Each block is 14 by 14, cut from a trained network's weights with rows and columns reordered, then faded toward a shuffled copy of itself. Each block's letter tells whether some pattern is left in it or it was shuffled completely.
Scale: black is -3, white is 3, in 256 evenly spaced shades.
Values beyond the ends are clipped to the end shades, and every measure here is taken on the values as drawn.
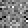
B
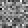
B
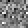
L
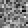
B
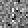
B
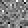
B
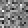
L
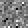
B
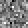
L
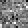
B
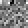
L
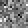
L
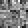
L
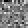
L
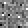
B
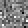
B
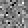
B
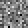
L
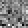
L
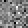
B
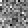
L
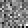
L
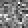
L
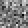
B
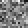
L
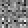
L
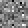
L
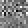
L
